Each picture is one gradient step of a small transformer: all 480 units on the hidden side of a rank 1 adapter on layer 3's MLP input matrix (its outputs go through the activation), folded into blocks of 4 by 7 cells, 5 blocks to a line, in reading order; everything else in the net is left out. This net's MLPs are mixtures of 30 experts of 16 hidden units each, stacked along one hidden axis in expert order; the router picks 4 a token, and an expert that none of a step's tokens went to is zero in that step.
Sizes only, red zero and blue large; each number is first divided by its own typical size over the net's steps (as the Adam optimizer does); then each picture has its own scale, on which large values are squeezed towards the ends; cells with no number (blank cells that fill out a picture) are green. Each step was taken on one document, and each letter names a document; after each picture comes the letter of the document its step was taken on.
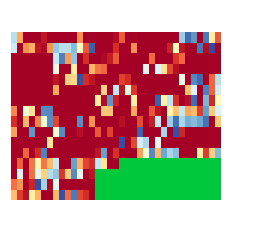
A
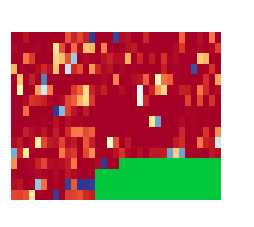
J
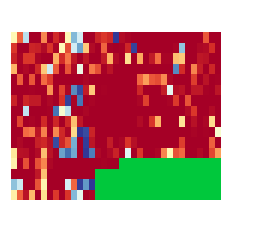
J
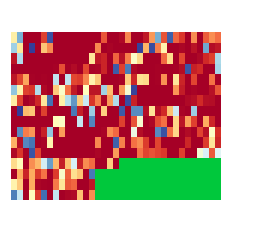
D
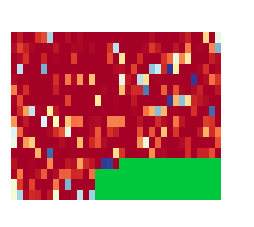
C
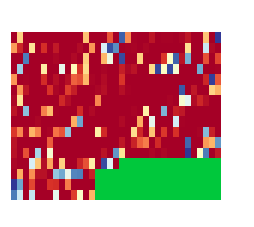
C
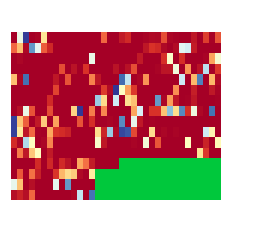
C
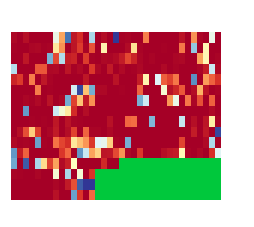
J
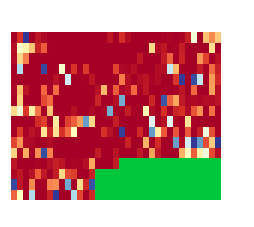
C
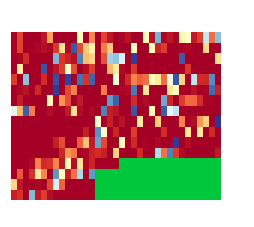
D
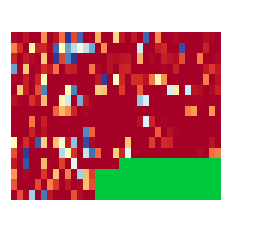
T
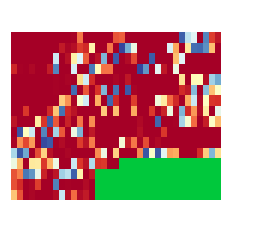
A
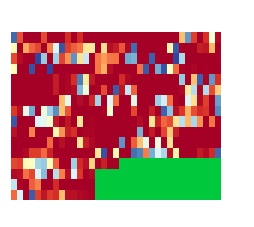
A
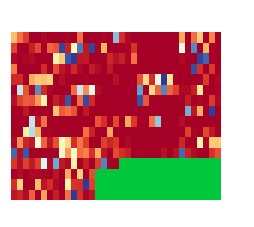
J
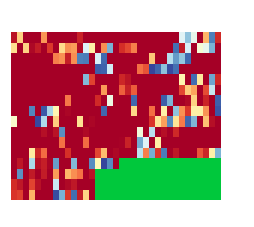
A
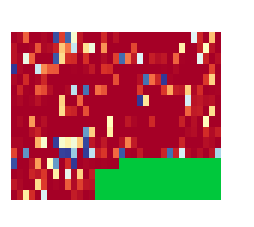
J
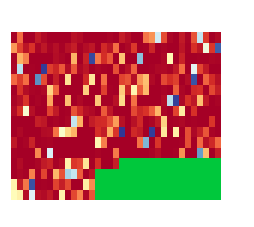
C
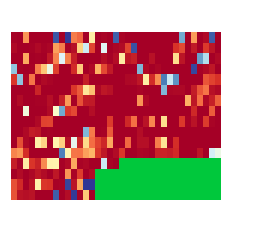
J
